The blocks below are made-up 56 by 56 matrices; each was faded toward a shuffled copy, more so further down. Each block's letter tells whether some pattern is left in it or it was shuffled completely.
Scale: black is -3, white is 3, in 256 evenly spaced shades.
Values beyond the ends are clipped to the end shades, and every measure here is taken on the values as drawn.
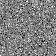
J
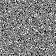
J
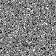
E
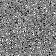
J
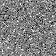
E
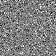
E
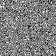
J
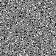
J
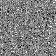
J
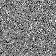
E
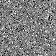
J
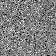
E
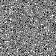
E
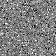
E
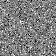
E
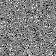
E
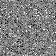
J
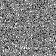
E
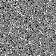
J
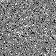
J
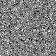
E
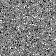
J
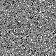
J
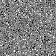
E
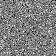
J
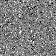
E
